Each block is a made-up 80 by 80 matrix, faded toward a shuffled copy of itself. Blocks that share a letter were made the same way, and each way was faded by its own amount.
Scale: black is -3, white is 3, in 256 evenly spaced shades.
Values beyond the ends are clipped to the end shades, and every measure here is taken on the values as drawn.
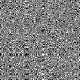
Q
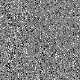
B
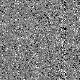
B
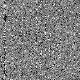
B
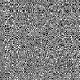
Q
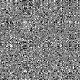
Q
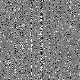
B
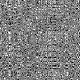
Q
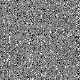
B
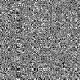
Q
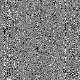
B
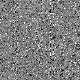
B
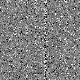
B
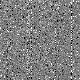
B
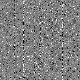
B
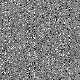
B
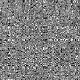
Q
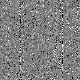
B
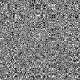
Q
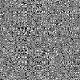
Q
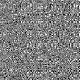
Q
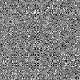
Q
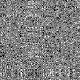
Q
